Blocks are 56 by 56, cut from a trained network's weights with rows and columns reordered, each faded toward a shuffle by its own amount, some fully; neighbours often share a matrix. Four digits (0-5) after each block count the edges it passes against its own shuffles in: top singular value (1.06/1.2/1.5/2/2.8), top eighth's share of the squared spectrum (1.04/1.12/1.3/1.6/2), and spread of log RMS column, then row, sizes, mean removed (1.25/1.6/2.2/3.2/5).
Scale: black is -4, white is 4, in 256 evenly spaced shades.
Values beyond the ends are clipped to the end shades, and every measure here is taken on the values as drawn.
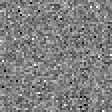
2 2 0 0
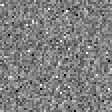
0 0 0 0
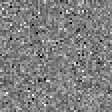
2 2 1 0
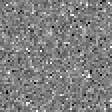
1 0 0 0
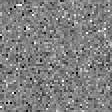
1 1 0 0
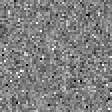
0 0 0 0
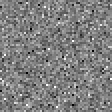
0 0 0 0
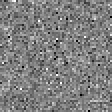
2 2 0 1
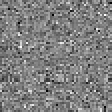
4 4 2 2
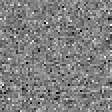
2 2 0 0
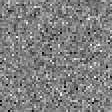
2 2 0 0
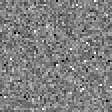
0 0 0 0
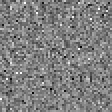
2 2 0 1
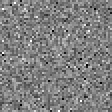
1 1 0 0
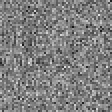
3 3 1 1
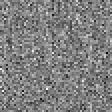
2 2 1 0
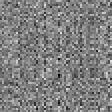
4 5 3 2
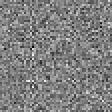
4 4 2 1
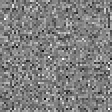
3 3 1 2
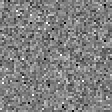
1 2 0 0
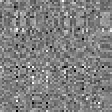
3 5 2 2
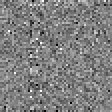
3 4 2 1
